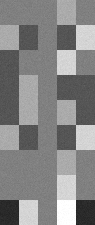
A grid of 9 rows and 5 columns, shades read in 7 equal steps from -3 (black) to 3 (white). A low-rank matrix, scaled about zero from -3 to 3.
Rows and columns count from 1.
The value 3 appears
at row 9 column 4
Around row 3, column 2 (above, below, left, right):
-1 1 -1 0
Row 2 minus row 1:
1 -1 0 -2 2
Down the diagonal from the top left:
0 -1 0 -1 -1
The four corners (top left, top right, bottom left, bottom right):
0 0 -2 -2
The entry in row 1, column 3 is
0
